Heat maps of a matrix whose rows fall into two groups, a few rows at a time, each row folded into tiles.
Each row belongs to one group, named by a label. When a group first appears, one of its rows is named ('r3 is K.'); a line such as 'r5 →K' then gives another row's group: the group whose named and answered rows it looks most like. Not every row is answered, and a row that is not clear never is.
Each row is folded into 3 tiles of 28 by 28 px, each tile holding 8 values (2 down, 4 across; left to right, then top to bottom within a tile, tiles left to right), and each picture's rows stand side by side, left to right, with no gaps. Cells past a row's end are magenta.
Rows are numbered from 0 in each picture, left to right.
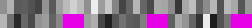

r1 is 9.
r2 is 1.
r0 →9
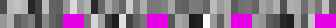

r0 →9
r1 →1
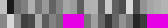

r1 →9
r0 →1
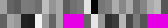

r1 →1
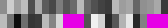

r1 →1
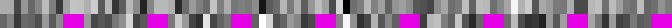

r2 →1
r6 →9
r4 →1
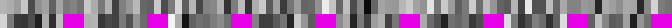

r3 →9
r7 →1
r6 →9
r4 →9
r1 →9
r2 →9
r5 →9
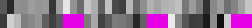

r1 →9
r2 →9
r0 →1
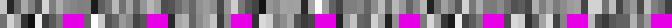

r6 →1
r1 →1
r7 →9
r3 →1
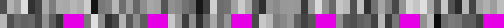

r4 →9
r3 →1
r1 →1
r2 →9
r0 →9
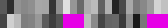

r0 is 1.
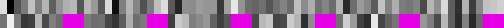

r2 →1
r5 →9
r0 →1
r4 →1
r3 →1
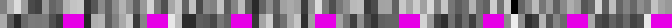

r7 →9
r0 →9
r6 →1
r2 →9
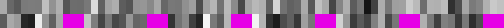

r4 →9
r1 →9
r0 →1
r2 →1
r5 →9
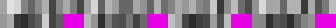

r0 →9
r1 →9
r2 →9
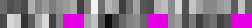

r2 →9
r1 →9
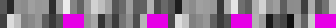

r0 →1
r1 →9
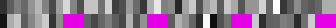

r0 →1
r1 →9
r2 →1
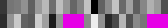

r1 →1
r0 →1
